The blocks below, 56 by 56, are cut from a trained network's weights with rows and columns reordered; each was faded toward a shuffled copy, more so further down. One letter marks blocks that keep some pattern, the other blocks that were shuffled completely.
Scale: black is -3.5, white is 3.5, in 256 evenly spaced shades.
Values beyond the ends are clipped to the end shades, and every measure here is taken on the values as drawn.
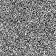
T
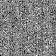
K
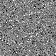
T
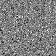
T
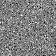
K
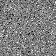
T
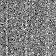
K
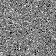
T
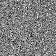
T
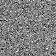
K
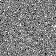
T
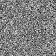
K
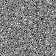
T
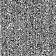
K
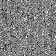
K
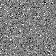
K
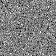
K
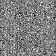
K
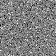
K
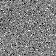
T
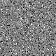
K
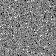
T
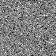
T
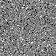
K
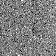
K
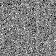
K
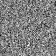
K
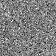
T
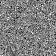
T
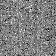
K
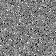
T
